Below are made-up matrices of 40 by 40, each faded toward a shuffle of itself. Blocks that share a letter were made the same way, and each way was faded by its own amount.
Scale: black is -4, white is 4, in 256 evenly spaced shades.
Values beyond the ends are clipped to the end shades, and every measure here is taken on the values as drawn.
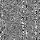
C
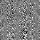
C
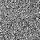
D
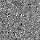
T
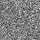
T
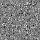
T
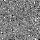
T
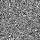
D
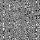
C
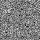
D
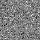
T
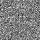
D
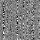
C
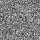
D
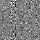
C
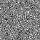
T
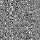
C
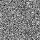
D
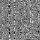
C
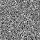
D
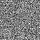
D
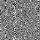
C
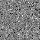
T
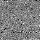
T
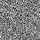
D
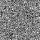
D
